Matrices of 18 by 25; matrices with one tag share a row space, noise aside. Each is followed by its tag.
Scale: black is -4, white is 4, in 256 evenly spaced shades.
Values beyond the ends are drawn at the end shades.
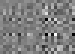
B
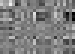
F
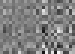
B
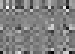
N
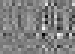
B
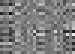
F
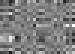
F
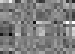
F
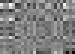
F
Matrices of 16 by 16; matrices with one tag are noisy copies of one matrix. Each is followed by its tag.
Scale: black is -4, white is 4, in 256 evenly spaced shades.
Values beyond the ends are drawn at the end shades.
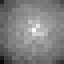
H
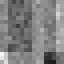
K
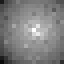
H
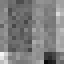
K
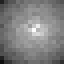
H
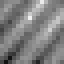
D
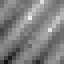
D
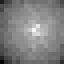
H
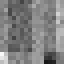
K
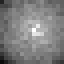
H
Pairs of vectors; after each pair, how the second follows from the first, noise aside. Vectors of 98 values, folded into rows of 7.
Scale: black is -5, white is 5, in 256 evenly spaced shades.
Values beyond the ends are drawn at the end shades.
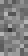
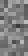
reversed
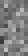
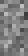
reversed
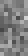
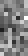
scaled up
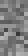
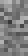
reversed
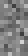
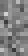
reversed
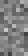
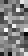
scaled up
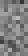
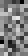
scaled up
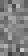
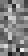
scaled up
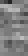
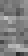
reversed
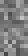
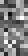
scaled up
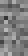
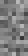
reversed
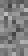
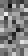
scaled up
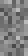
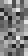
scaled up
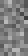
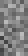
reversed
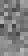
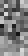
scaled up
